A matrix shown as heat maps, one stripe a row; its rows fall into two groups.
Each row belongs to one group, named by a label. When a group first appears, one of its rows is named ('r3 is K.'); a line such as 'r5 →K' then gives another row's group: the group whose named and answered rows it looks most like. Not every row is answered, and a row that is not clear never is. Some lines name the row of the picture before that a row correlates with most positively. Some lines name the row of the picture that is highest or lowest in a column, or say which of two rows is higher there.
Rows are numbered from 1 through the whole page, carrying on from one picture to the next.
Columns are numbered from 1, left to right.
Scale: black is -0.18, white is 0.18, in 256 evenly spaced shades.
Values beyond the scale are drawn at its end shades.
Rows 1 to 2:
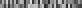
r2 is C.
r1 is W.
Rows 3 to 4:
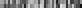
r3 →C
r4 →C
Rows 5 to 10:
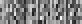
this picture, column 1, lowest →7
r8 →W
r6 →C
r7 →W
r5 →W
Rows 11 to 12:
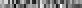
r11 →W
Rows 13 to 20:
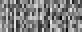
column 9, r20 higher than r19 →Yes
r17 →C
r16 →W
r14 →C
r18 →W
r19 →W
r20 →W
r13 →W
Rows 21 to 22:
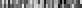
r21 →C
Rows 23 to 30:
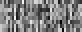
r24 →W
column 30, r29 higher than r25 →Yes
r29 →W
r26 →W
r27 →W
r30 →W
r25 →W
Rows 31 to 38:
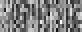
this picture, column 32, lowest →37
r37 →W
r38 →C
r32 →W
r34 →W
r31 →C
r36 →C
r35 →W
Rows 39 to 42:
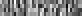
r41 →C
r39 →W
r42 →C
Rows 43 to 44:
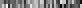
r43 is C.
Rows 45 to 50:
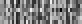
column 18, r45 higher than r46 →No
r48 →W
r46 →W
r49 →W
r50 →W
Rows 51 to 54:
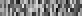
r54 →W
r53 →C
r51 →W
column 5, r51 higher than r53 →Yes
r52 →C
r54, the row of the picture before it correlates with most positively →50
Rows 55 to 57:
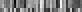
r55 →C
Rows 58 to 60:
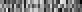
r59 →W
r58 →C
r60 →C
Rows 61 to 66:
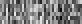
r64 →W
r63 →C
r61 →W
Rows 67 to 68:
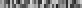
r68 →C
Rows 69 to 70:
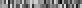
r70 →W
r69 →C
